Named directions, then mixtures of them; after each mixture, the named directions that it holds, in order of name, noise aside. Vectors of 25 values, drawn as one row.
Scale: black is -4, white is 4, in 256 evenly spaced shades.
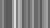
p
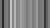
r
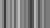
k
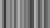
k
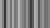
k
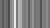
p, r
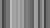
k, r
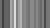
p, r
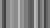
k, r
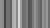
k, p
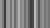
k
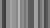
k, r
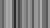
p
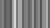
p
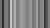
r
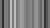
r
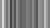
r
